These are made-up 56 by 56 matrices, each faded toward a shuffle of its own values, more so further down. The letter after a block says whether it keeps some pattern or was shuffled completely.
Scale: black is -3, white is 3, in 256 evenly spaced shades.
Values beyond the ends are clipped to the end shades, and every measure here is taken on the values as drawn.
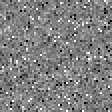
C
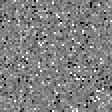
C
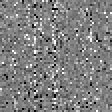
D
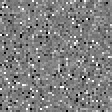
C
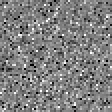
C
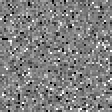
C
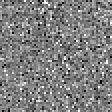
C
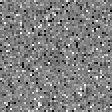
C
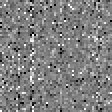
D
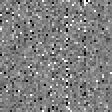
D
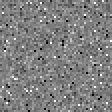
C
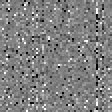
D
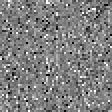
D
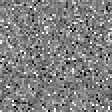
C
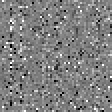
D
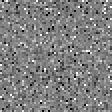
C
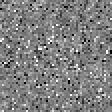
C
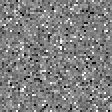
C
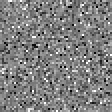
C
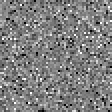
C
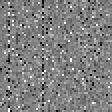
D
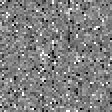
D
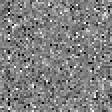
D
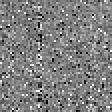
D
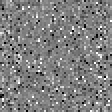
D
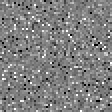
C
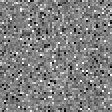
C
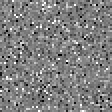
C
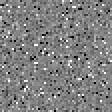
C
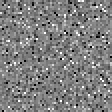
C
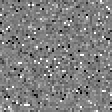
C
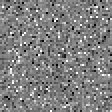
C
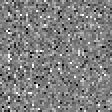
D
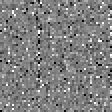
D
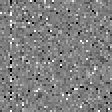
D
